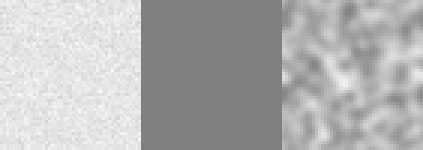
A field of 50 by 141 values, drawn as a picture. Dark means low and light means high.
The table splits into one row of 3 panels. Panel 1,1: very high, fine-grained, faint in contrast. Panel 1,2: middling, flat. Panel 1,3: high, blotchy.
